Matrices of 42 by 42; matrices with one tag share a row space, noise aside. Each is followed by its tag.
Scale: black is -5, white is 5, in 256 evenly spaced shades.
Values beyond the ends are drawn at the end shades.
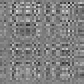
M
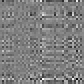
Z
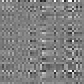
Z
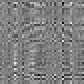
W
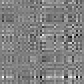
Z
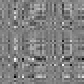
W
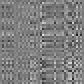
Z
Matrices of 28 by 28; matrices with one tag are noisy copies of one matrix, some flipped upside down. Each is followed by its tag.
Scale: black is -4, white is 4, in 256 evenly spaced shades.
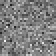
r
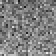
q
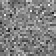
r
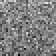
q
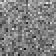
q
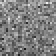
q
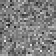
r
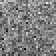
q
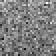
q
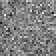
r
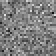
r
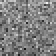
q
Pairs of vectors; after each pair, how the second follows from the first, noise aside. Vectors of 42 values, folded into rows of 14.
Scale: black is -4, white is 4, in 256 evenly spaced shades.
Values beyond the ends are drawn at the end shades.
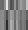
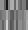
negated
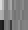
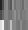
negated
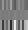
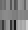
sign-scrambled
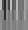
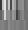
negated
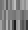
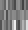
negated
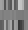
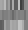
sign-scrambled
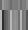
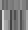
negated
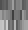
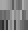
negated
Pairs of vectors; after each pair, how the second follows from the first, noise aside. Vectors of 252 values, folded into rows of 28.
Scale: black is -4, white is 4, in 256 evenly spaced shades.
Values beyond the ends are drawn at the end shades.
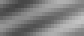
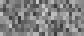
shuffled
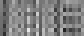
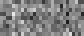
shuffled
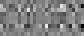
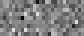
shuffled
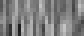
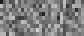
shuffled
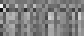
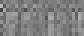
shrunk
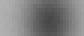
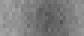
shrunk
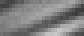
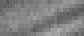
shrunk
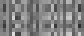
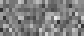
shuffled
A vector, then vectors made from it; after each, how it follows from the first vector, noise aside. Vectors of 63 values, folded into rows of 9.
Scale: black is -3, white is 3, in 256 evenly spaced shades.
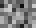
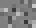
partly zeroed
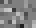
partly zeroed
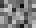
copied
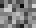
copied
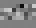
partly zeroed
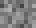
shrunk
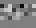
partly zeroed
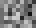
wrapped around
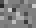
partly zeroed
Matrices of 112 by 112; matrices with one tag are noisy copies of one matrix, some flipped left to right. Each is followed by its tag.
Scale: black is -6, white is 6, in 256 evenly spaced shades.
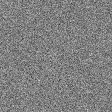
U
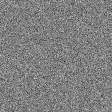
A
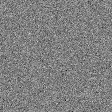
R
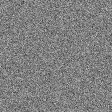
R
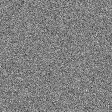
R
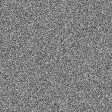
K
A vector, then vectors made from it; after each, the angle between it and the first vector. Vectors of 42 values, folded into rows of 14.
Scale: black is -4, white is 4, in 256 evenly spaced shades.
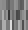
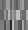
nearly opposite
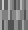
partly opposed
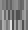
nearly parallel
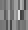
partly opposed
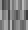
partly aligned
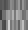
partly opposed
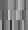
nearly opposite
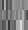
orthogonal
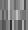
nearly opposite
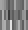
nearly parallel
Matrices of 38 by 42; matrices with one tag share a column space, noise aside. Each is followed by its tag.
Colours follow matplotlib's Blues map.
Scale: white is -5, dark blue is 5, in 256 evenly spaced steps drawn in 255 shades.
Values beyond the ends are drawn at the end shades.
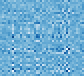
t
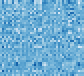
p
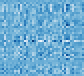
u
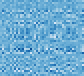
t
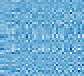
t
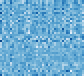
p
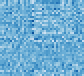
p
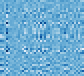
t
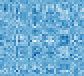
u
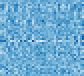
u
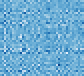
t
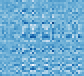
t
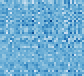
p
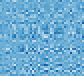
t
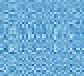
t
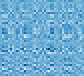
t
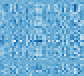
u
